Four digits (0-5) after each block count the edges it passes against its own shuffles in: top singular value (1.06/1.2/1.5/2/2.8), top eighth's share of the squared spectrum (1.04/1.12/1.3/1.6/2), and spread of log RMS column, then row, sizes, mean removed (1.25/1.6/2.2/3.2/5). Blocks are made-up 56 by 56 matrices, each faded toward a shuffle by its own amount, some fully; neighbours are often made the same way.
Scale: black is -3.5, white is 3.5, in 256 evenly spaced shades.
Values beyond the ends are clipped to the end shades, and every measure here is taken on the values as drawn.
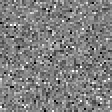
0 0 0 0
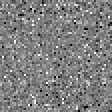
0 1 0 0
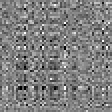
4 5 3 3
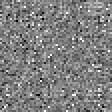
2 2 0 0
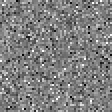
0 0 0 0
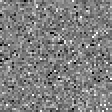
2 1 0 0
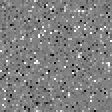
0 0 0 0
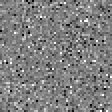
0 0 0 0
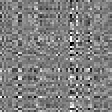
4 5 3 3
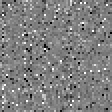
2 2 1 0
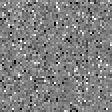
2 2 1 0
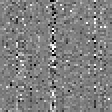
4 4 3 1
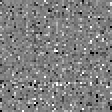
1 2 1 1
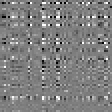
5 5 3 3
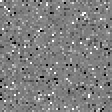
1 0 0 0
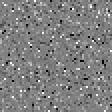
0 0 0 0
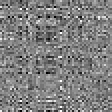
4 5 3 3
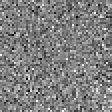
2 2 0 1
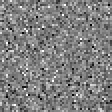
3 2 1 0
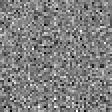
3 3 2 1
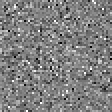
3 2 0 0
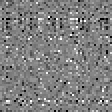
4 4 2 2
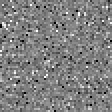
2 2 0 0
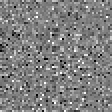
3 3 1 1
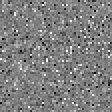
2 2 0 0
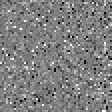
2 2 1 0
